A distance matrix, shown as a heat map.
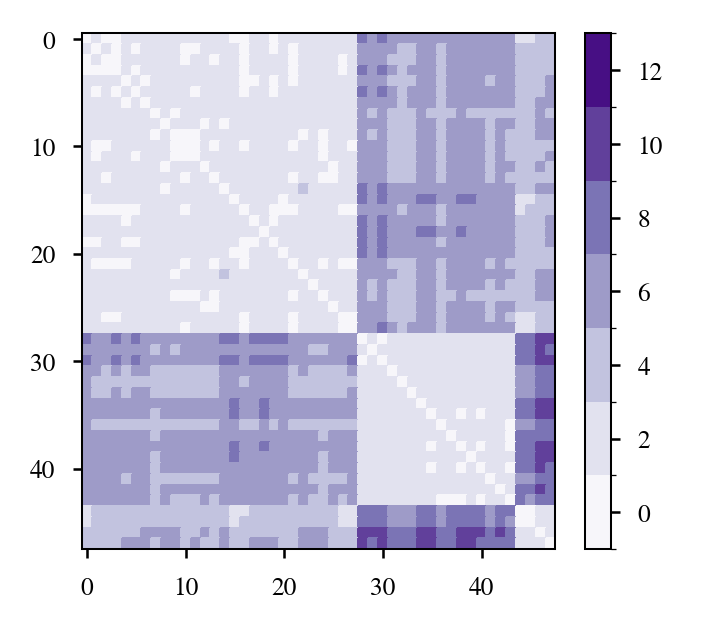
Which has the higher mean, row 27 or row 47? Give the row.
47
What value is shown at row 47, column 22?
6
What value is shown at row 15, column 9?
2
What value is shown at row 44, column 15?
2
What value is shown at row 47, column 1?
4
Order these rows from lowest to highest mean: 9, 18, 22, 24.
24, 9, 22, 18
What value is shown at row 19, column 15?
2
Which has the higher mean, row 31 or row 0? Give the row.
31
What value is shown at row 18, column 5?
2
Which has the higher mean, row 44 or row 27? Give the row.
44
